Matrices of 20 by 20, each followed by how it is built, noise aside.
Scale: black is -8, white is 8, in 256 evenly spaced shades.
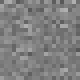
low rank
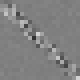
banded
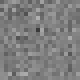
low rank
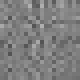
low rank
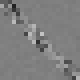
banded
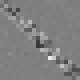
banded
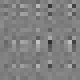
low rank
